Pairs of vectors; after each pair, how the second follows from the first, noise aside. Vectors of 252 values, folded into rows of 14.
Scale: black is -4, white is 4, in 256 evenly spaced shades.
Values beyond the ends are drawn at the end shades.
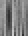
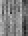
wrapped around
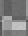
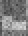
copied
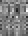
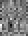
reversed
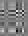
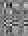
reversed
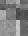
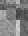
copied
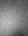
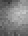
reversed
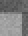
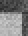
scaled up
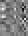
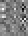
copied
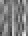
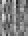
reversed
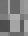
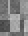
copied
